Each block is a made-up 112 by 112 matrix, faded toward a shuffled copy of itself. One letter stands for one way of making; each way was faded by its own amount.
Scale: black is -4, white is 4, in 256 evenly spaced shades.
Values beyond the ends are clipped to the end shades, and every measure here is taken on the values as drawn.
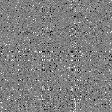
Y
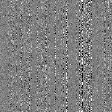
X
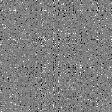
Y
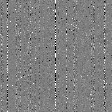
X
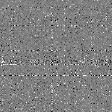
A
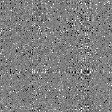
Y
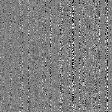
X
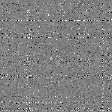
A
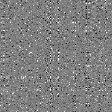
Y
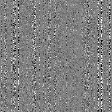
X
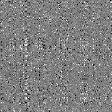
Y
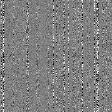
X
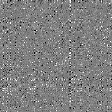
Y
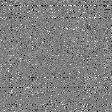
A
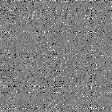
A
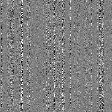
X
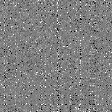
Y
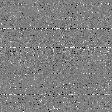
A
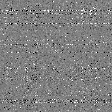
A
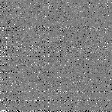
A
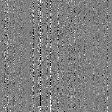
X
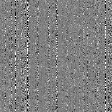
X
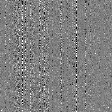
X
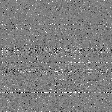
A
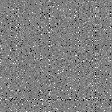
Y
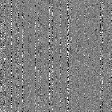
X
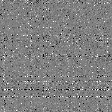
A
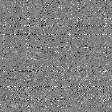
A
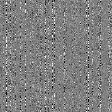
X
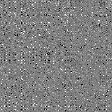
Y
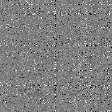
A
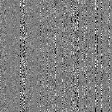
X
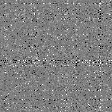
A
